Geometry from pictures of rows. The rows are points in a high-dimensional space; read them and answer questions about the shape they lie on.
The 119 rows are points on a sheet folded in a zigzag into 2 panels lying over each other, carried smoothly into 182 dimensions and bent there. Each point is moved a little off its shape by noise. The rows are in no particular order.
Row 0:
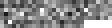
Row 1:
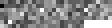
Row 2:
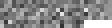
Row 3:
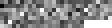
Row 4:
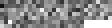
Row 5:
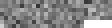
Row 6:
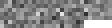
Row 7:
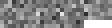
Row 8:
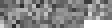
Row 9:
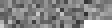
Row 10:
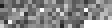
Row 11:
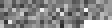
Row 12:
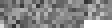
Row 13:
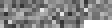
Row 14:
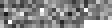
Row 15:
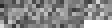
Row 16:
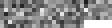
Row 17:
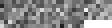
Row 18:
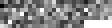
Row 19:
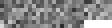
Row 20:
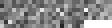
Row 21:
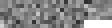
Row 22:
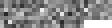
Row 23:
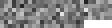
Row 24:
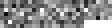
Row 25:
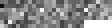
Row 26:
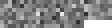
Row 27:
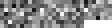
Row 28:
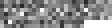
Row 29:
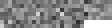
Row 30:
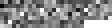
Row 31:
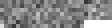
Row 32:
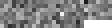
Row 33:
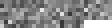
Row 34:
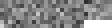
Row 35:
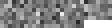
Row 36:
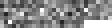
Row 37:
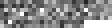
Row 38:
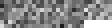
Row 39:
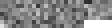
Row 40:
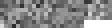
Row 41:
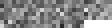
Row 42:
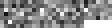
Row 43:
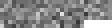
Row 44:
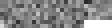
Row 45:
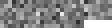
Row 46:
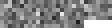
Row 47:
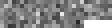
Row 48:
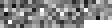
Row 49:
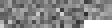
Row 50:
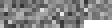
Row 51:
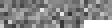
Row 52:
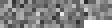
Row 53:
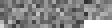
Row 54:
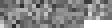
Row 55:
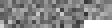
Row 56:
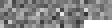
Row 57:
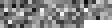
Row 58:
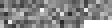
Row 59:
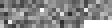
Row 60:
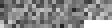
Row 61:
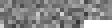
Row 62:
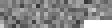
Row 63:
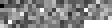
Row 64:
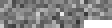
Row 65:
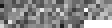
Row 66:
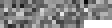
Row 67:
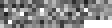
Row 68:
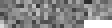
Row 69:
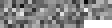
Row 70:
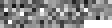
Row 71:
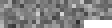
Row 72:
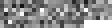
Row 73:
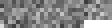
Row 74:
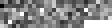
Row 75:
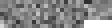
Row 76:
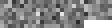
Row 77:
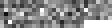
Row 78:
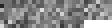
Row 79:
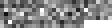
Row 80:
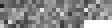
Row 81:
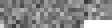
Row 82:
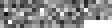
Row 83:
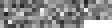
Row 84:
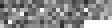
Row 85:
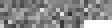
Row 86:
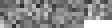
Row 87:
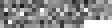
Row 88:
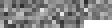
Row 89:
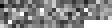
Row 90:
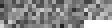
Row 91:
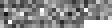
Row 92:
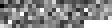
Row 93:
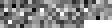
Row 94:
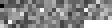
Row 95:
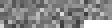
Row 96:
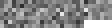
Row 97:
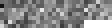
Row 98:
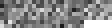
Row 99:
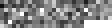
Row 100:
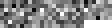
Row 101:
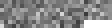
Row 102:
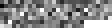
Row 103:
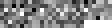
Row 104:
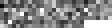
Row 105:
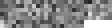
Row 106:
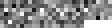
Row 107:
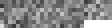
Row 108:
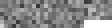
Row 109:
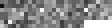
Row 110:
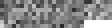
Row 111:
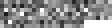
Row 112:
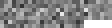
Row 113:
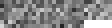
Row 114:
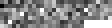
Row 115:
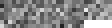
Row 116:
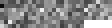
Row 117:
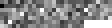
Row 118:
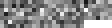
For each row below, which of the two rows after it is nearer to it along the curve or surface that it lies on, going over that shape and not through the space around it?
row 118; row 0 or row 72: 0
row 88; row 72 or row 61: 61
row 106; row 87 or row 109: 87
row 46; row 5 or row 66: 66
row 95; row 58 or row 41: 58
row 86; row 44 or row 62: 62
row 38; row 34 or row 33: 34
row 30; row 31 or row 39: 31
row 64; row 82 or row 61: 61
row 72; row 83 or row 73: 83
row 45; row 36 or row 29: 29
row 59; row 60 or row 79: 79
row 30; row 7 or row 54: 54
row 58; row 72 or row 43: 43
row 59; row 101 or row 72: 101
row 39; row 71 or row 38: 38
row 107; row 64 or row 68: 64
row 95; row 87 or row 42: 42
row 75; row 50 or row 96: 96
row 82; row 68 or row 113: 113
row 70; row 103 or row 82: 103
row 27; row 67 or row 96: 67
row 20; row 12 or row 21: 21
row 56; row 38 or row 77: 38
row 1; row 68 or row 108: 108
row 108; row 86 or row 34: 86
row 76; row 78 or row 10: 10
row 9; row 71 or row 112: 112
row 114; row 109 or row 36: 109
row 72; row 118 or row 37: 37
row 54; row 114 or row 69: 114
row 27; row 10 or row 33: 33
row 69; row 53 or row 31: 53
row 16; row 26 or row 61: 61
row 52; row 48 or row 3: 48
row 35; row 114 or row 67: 67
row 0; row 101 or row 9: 101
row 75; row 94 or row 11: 11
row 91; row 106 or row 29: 106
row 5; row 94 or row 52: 94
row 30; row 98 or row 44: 98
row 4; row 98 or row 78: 78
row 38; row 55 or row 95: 55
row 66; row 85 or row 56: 85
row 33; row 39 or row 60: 60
